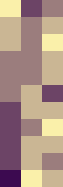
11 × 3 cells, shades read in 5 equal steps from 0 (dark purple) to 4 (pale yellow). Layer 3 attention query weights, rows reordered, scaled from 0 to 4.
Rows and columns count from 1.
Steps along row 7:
up same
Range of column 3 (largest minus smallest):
3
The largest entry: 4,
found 4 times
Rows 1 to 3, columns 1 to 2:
4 1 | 3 2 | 3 2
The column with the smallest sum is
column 1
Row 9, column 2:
3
